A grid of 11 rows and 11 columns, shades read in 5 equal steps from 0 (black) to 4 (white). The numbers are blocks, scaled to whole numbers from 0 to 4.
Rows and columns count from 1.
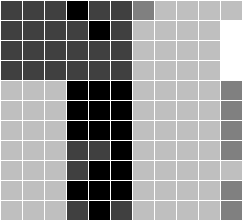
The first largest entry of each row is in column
8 11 11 11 1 1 1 1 1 1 1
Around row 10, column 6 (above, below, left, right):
0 1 0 3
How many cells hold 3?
66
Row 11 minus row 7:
0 0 0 1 0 1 0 0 0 0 0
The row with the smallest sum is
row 1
